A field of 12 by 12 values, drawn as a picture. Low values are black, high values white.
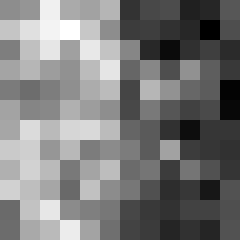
A vertical seam about 50% of the way across splits the table, and the left part is higher. Overall the values sit about 50% of the way up the scale. There are no regular stripes. The top left is the ninth with the highest average.
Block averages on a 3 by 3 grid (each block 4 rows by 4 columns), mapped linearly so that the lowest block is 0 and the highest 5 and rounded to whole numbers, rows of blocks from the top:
530
430
420
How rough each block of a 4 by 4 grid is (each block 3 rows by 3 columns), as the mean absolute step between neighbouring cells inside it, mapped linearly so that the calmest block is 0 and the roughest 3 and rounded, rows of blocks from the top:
2 3 1 1 | 1 1 3 2 | 1 2 2 0 | 2 3 0 0
